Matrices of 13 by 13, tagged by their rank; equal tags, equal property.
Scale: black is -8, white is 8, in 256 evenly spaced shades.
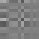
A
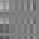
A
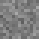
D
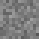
D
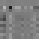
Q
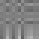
A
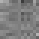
Q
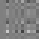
A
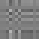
A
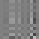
A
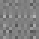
Q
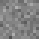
D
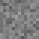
D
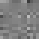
Q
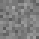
D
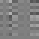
A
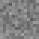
D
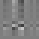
A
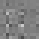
Q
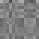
Q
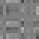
Q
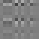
A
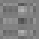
A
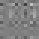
Q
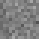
D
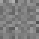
Q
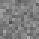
D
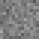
D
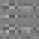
Q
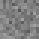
D
